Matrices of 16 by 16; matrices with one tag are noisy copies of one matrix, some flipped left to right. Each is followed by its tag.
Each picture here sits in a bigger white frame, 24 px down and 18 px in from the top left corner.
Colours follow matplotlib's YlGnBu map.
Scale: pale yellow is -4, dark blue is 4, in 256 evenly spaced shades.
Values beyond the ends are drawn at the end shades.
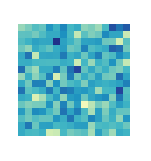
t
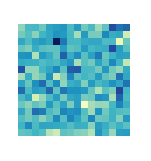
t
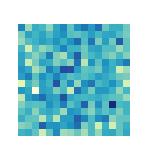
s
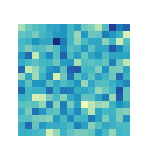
t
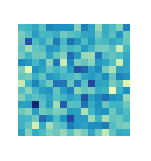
s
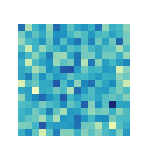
s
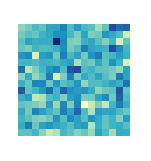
t
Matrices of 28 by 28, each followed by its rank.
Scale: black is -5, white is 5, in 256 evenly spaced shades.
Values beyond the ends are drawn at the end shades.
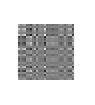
one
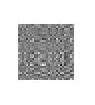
three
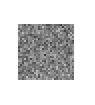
full rank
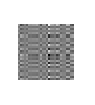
one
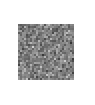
full rank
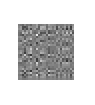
three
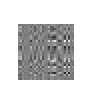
two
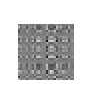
two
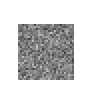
full rank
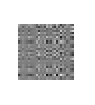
two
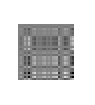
one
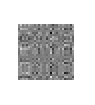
three
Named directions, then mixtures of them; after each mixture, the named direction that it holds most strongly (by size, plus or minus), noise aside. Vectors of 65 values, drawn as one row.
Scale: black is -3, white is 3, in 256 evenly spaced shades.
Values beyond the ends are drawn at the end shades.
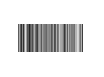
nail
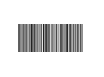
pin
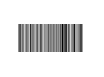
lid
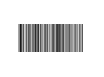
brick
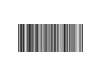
nail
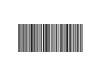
pin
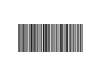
pin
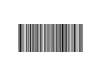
lid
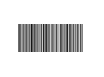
pin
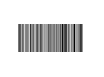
lid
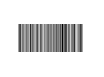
lid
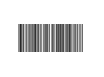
brick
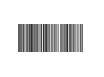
pin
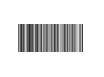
nail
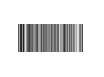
nail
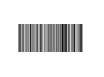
lid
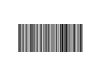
lid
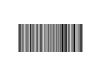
lid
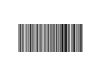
lid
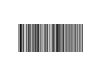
brick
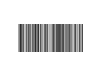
brick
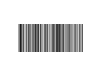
brick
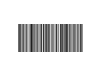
pin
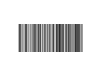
nail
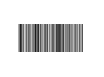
brick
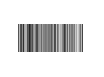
nail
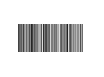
pin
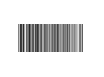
nail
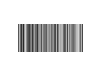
nail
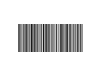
pin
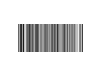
nail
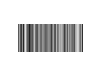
nail
